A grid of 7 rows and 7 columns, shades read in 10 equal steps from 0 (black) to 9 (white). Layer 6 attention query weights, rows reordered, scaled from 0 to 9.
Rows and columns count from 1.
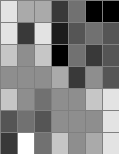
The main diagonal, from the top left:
8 2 7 6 5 5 8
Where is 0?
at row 1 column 6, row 1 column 7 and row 3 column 4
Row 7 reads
2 9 4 7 5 6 8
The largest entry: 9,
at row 7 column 2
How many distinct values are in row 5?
4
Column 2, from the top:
6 2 5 5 5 4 9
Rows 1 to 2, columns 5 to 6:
4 0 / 3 4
